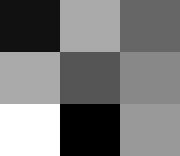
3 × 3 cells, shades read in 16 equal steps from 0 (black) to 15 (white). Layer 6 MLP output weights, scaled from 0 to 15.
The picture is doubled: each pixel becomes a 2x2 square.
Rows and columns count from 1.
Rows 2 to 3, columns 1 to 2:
10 5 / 15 0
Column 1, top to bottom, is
1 10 15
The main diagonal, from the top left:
1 5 9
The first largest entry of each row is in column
2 1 1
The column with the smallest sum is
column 2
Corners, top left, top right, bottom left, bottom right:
1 6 15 9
